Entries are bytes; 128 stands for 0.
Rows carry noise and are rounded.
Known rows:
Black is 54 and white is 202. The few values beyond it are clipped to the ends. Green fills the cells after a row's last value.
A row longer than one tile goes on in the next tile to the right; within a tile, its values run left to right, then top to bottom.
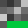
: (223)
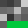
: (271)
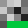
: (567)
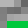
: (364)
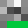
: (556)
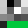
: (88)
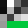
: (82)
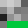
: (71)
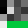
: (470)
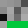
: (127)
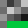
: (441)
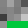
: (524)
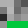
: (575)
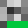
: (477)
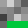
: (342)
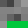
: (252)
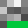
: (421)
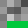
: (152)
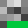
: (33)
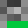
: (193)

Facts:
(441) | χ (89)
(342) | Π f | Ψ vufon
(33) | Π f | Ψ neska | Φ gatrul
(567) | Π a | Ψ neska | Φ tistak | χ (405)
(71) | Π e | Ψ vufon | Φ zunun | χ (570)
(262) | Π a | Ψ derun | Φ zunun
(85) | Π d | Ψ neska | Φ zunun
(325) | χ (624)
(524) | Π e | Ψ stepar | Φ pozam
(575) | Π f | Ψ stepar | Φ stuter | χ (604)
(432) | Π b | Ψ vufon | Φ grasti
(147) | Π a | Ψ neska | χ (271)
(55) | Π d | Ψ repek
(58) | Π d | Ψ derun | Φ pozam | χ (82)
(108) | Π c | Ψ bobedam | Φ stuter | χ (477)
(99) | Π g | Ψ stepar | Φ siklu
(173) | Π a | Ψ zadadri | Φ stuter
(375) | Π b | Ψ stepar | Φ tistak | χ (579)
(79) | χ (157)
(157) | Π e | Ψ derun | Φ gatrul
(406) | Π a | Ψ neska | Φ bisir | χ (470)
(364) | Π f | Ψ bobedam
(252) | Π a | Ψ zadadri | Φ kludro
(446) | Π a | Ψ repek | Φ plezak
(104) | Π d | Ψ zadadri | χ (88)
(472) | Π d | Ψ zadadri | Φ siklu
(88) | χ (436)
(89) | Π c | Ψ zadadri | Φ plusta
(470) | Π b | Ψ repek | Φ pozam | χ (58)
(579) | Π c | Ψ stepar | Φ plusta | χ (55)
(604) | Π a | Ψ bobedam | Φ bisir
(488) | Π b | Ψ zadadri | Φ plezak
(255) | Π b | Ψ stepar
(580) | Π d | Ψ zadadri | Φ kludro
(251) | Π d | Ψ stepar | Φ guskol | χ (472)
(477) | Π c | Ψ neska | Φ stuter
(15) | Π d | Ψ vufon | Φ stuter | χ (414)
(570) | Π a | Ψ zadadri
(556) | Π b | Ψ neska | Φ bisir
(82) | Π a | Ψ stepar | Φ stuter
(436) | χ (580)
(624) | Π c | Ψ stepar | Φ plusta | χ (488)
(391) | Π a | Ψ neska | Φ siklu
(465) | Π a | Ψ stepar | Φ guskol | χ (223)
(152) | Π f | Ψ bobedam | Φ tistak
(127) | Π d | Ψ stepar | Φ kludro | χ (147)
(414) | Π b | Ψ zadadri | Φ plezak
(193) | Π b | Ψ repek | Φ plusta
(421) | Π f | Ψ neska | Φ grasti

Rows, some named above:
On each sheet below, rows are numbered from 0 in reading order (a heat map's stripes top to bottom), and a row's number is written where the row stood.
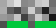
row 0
(147)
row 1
(567)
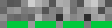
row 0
(173)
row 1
(108)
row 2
(575)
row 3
(15)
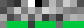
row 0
(55)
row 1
(104)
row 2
(432)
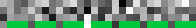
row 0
(575)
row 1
(567)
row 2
(391)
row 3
(58)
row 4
(436)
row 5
(477)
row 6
(85)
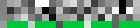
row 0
(604)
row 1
(406)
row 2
(33)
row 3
(262)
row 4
(580)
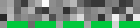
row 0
(375)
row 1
(556)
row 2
(604)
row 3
(446)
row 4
(157)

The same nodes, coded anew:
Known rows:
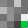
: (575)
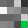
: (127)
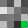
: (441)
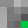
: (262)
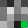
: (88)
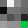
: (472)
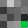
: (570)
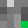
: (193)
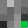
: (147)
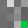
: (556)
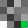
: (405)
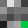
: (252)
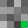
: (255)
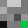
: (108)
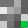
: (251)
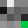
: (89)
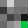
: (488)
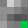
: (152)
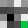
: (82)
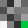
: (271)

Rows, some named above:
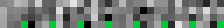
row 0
(262)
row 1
(342)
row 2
(58)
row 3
(104)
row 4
(446)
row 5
(477)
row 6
(580)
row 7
(88)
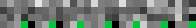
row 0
(55)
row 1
(173)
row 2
(432)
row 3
(193)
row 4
(15)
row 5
(604)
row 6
(104)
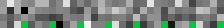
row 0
(406)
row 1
(364)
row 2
(71)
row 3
(157)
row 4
(375)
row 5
(567)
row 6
(252)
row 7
(375)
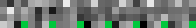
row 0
(436)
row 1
(470)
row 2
(391)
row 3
(342)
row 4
(252)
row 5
(15)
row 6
(85)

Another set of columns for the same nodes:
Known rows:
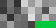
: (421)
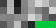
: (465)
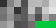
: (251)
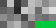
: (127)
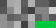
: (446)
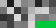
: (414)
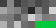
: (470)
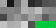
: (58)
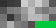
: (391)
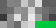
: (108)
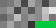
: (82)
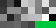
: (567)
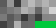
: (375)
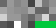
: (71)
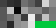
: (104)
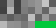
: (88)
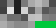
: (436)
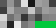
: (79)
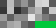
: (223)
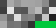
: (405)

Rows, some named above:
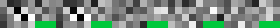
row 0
(580)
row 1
(580)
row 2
(82)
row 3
(575)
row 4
(342)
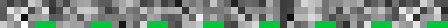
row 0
(604)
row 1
(262)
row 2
(15)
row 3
(173)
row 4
(252)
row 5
(477)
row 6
(15)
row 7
(604)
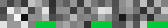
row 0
(604)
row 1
(82)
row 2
(55)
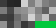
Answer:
(406)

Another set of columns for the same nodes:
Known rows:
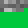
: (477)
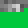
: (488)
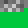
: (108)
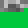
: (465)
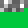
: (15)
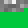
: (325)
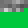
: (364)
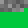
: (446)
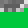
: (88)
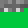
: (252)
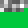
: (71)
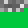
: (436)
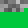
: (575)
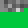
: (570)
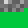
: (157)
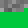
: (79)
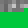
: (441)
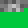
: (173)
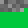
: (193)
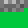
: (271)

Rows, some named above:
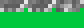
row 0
(88)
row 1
(88)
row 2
(567)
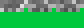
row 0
(88)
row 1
(575)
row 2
(575)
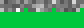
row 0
(104)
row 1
(567)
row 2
(82)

